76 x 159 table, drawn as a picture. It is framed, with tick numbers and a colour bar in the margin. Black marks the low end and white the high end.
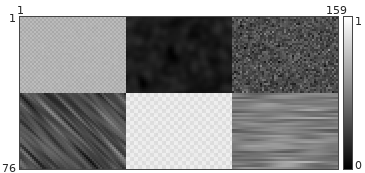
The table splits into 2 rows of 3 panels. Panel 1,1: high, checkered, faint in contrast. Panel 1,2: very low, blotchy, faint in contrast. Panel 1,3: low, fine-grained. Panel 2,1: low, slanting down to the right. Panel 2,2: very high, checkered, faint in contrast. Panel 2,3: middling, streaked across.
